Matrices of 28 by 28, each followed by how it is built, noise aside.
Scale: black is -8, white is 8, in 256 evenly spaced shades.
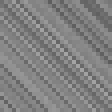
Toeplitz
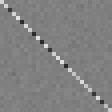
diagonal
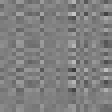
low rank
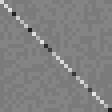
diagonal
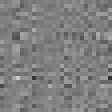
low rank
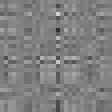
low rank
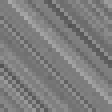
Toeplitz
